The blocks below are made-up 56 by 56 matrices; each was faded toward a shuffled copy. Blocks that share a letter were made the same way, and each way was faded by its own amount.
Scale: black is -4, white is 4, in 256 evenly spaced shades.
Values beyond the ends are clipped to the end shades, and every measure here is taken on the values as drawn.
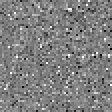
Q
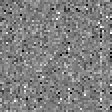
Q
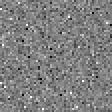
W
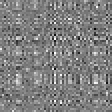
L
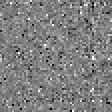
Q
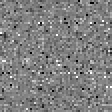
Q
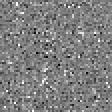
Q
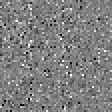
Q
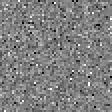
W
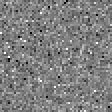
W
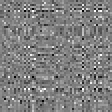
L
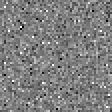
W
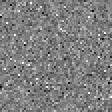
W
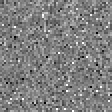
W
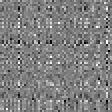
L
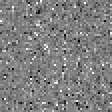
Q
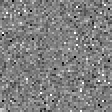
W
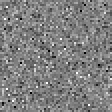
W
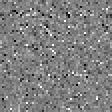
Q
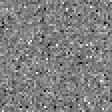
W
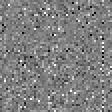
Q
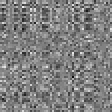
L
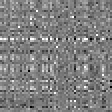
L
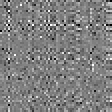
L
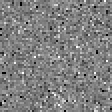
W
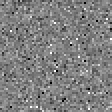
W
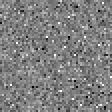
W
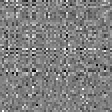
L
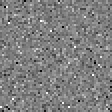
W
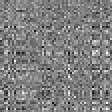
L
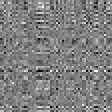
L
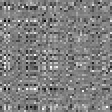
L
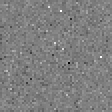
W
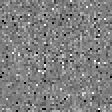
Q
